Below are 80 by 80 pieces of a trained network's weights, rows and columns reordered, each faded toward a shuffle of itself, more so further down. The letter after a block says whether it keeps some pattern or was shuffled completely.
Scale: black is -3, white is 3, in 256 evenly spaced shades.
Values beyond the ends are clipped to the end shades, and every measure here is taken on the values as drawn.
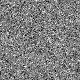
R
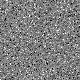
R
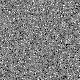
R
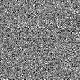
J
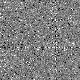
J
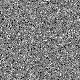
R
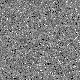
R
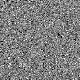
J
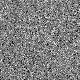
R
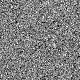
R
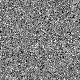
R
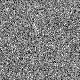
R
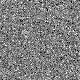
R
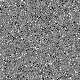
R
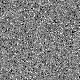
R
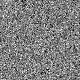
R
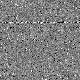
J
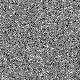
R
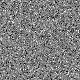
R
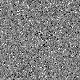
J
